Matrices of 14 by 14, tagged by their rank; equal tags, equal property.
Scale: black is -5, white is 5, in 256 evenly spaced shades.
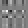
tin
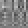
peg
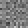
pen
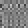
peg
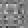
peg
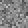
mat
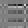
tin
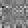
pen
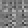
pen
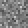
mat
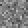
mat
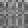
peg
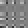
tin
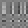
tin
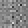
pen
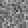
mat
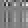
tin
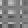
tin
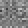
pen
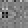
peg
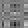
tin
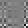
tin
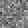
mat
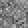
mat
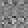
pen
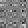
peg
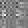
peg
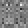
peg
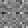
pen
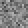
mat
